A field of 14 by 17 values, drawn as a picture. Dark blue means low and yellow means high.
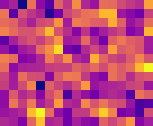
No row or column stands out. The middle right is the ninth with the highest average. The halves do not mirror each other.
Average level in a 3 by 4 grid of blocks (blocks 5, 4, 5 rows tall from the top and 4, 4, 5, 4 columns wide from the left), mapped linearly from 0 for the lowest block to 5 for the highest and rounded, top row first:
2 2 4 2 / 1 4 3 5 / 2 2 2 0
